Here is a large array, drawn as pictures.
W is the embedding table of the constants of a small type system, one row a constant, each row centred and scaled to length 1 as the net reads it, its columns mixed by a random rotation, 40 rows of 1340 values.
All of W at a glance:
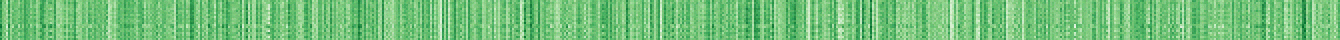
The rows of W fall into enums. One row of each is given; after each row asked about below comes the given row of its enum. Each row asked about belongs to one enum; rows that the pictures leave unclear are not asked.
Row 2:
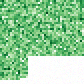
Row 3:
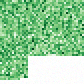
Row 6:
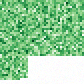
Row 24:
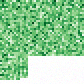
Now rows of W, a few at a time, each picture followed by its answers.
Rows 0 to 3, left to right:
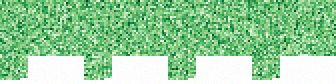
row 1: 24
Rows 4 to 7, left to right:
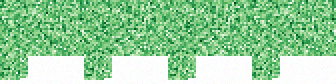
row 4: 2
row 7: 2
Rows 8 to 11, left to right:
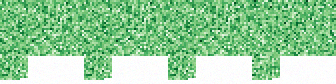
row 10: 6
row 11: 24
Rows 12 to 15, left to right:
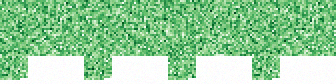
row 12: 6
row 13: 2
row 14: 3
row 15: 6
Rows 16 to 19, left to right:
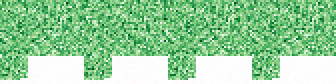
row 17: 2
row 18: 6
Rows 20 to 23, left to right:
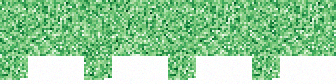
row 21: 3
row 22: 6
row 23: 6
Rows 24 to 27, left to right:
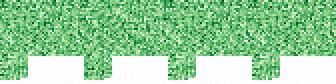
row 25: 2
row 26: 24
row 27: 24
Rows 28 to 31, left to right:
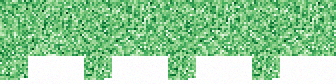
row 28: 3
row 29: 6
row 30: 6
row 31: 6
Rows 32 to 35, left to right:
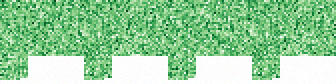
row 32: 24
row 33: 3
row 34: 2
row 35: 3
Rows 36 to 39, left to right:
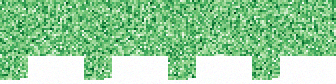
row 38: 3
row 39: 2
